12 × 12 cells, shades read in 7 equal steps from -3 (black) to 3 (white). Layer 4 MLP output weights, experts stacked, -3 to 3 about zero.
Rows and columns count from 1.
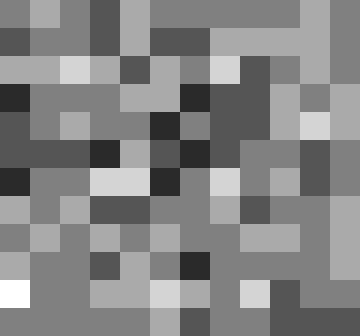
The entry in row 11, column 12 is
0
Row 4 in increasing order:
-2 -2 -1 -1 0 0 0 0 1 1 1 1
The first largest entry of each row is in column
2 5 3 5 11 5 4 1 2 1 1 6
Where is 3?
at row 11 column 1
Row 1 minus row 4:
2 1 0 -1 0 -1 2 1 1 -1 1 -1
